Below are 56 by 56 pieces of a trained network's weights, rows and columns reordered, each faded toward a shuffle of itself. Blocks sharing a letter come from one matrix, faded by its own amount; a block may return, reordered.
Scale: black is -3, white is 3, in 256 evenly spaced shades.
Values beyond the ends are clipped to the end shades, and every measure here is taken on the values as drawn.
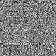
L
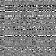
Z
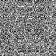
L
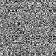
L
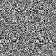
L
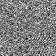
L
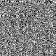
L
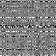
Z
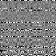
Z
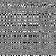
Z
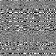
Z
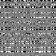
Z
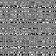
Z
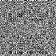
L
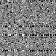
L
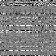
Z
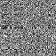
L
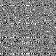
L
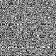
L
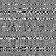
Z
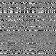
Z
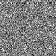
L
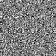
L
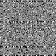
L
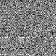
L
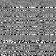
Z
